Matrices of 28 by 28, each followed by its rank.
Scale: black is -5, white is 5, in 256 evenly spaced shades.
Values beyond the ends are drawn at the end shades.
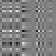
one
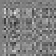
three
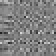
three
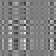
one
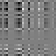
one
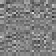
three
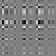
one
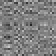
three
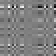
one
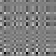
one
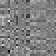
three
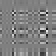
one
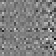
three
